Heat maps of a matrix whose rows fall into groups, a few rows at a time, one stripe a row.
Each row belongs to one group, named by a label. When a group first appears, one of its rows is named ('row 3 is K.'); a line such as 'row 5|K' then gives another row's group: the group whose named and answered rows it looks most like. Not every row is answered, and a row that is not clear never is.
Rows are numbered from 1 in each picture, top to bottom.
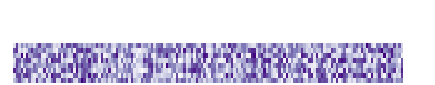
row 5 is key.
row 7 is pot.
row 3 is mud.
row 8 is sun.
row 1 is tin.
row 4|pot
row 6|key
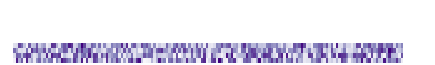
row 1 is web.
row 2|key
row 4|tin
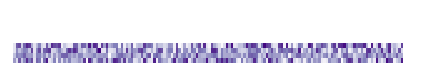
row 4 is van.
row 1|pot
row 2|tin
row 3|sun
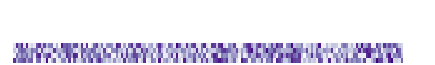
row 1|tin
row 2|web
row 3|tin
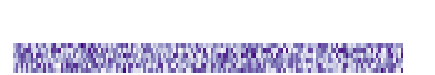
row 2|pot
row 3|van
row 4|web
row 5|tin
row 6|key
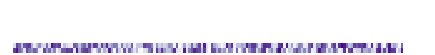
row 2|key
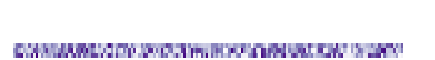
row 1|sun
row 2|key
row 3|mud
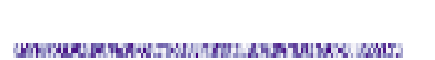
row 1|mud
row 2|mud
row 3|sun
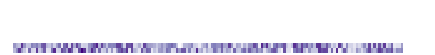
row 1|mud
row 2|sun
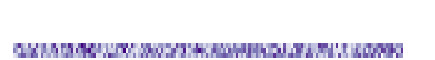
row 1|sun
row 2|key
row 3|web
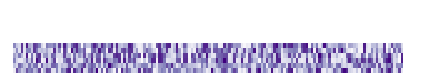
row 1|mud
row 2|mud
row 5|web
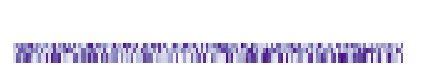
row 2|web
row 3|pot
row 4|pot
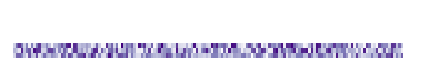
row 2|mud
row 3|sun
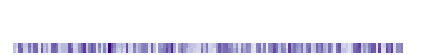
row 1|web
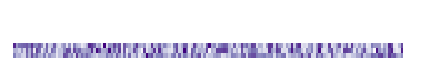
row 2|van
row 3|key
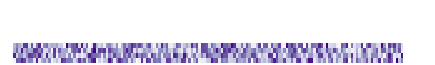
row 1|tin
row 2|mud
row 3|van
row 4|sun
